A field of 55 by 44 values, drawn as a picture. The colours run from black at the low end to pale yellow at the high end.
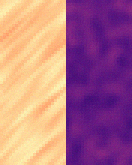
It is made of 1 by 2 panels. Panel 1,1: very high, slanting up to the right, faint in contrast. Panel 1,2: low, blotchy, faint in contrast.
